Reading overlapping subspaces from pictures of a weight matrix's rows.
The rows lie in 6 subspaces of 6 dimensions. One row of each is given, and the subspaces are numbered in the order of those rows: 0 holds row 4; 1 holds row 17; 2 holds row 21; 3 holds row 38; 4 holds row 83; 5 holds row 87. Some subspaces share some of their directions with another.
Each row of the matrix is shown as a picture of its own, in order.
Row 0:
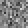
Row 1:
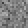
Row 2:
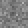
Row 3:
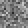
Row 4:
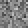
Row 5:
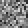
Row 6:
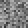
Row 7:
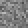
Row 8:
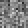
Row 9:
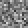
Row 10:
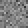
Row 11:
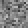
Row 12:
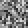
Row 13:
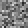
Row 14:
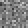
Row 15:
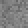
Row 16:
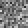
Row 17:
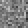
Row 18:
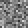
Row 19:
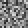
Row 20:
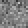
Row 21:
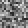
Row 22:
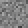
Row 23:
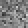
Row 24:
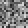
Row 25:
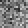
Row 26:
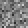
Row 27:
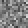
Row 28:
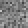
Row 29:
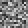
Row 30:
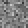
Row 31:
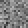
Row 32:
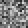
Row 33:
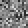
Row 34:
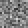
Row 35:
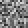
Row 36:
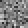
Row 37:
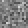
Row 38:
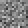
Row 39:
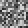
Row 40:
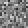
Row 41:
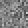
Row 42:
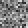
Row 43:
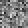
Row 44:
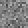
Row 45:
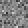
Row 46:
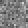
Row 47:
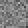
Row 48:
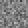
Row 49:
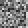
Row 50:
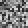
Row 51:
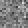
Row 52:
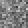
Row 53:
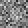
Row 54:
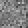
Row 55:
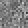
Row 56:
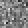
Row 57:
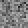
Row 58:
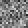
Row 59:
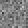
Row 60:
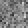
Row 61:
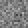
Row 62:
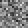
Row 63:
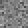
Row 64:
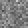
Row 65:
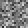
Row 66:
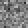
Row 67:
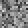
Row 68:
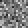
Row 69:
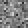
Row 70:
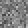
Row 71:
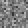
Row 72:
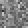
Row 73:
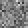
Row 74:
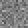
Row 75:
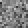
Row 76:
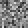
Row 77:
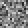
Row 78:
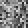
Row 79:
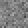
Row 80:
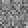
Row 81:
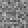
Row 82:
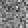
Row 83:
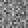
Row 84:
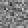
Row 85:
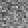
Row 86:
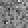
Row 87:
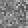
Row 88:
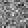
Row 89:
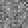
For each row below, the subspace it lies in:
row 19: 4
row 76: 1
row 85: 2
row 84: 2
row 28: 5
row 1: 2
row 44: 1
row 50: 4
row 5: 1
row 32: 3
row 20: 3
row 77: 2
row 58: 1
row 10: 5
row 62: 0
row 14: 4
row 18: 0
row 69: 2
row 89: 0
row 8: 0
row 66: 0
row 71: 4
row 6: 2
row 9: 4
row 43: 0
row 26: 3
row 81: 2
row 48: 4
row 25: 0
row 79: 3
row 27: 1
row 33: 1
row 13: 3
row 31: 2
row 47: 5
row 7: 2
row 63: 5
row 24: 3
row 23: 2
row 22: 5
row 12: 4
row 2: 0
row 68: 0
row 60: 3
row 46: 2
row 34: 0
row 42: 1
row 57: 4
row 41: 1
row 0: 0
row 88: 3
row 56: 4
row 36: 2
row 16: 5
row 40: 0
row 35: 4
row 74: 3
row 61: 4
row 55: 1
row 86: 4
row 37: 4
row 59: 5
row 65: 3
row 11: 0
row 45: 1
